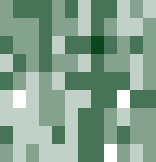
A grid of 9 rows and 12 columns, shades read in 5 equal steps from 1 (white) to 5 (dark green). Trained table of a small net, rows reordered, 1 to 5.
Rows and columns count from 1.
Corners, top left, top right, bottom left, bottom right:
3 2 3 3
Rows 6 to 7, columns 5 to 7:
3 2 2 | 3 2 4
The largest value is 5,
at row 3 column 8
